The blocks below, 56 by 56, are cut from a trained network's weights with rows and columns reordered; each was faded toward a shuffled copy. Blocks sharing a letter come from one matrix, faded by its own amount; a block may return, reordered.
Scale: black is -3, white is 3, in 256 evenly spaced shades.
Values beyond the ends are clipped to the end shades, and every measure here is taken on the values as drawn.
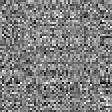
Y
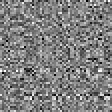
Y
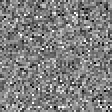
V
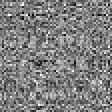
Y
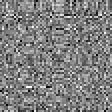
Y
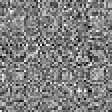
Y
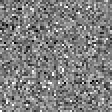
V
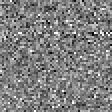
V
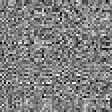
Y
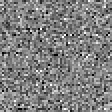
V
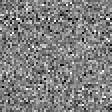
V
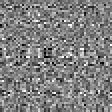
Y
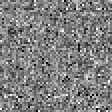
V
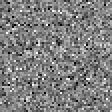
V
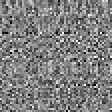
Y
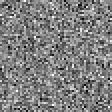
V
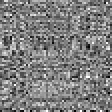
Y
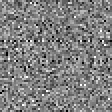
V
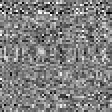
Y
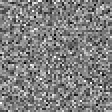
V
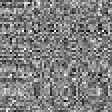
Y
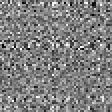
Y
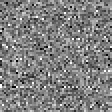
V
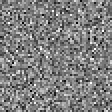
V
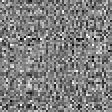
Y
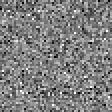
V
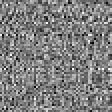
Y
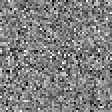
V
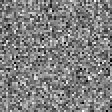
V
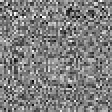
Y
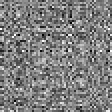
Y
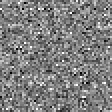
V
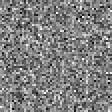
V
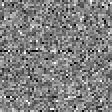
V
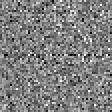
V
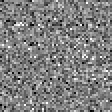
V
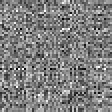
Y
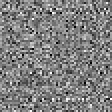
Y
